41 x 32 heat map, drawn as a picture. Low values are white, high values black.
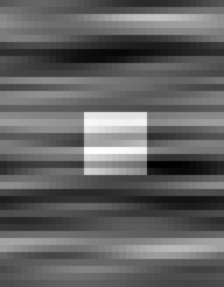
Roughest part: centre. Slope: none. Average level on the scale: 60%. Ninth with the lowest average: centre. Odd patch: lower, in the centre. Grain: streaks across.
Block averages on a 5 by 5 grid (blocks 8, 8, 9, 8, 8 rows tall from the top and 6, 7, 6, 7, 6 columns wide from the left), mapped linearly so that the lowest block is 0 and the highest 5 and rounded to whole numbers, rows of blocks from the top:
4 4 4 4 4 | 4 4 4 4 4 | 3 3 0 3 4 | 5 5 5 5 5 | 3 3 3 3 3
